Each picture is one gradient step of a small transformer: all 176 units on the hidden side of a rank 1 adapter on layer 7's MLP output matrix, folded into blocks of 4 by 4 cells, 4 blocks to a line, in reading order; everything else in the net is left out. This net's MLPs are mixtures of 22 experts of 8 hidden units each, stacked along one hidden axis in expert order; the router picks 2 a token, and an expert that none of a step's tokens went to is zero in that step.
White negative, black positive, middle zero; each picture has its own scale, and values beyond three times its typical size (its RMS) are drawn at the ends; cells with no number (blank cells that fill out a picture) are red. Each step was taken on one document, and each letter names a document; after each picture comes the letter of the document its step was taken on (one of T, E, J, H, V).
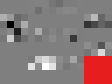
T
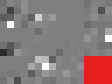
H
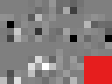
T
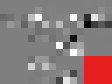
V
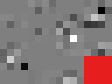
V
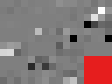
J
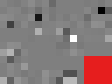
V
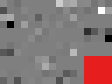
H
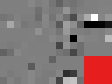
J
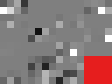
H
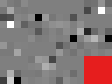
H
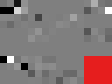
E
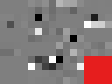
T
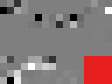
E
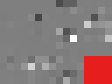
J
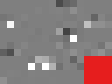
T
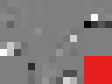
J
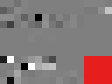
E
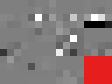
V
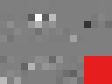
T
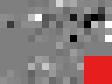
J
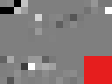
E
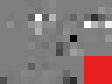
J
